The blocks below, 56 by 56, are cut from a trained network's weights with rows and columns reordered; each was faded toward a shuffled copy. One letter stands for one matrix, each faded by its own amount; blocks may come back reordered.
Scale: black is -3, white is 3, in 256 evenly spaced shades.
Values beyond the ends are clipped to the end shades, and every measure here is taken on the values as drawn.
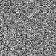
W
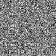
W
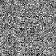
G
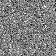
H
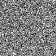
H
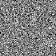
W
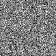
H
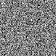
W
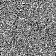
H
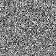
H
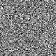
W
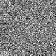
W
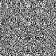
G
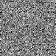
W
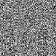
G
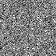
H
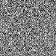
G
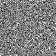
H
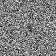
H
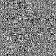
G
